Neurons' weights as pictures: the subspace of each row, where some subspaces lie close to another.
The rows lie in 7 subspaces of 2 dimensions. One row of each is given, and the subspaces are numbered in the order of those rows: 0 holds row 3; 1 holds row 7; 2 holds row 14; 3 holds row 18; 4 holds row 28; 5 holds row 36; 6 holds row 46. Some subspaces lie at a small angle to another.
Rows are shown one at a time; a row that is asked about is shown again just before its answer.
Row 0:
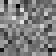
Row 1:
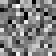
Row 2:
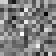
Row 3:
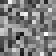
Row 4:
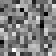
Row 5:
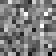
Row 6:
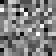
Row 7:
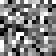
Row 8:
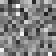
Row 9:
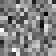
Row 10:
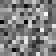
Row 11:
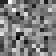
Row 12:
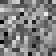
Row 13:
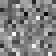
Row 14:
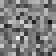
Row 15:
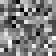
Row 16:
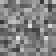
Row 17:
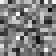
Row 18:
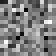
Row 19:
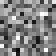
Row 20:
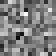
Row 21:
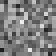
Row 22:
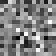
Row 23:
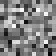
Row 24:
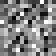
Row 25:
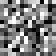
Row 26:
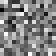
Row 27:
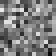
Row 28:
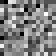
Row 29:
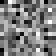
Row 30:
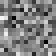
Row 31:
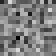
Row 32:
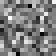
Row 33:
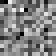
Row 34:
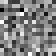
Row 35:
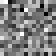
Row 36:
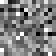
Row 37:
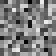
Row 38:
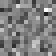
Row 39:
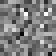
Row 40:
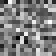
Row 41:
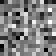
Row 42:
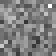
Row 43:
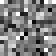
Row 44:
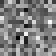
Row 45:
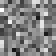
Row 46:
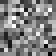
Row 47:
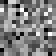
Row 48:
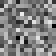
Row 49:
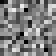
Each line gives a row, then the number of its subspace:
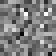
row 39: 0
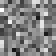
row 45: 0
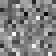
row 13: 1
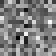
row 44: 2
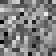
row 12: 3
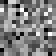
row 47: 5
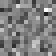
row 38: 1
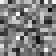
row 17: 5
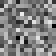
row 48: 2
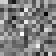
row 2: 4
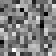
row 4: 0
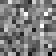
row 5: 0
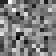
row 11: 1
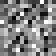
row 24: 3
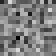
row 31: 5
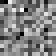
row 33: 4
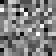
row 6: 5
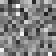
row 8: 1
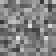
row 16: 3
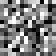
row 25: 3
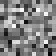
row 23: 6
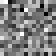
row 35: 4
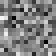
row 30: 6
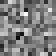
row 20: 0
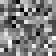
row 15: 6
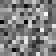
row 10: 4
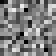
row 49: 4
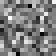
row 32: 1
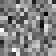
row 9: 0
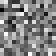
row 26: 3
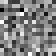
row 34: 3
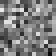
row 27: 6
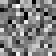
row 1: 1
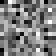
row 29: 5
